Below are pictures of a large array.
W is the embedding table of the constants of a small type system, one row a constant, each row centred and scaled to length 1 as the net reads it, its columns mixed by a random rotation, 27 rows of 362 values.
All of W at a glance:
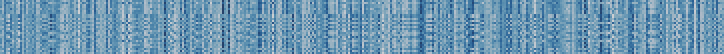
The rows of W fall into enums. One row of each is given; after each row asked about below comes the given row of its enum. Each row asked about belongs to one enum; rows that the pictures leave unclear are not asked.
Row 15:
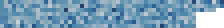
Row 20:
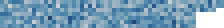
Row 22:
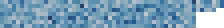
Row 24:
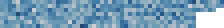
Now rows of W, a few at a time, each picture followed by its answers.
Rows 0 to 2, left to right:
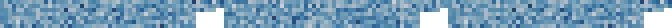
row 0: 15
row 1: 20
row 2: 15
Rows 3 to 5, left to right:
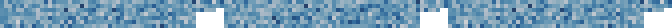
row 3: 15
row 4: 22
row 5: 15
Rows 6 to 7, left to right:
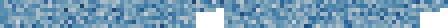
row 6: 15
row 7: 24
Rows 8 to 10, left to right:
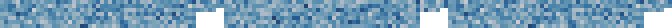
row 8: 24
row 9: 22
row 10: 24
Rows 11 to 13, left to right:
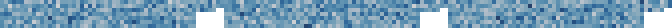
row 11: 20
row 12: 24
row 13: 22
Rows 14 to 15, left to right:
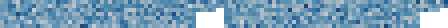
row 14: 24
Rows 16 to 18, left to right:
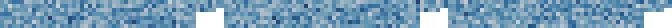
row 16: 20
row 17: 22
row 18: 24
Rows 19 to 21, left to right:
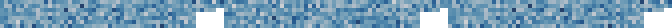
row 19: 15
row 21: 15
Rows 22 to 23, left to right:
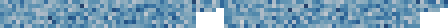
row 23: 15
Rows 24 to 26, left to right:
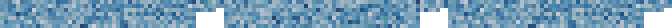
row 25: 22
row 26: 24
